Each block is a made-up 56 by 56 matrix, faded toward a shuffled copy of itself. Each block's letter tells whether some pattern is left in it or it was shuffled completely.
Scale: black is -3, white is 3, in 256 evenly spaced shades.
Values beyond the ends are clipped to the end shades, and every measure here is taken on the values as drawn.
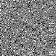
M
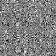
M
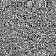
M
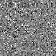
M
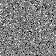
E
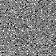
M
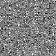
M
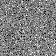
E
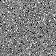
E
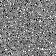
E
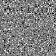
M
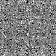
M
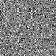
M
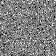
E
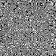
M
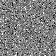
E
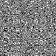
M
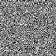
M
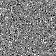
E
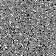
E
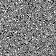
E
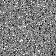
E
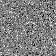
E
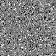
M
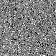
E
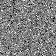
E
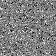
E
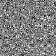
M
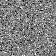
E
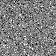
E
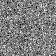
E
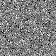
E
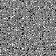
M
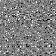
M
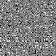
M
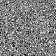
M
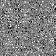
M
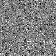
M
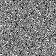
E
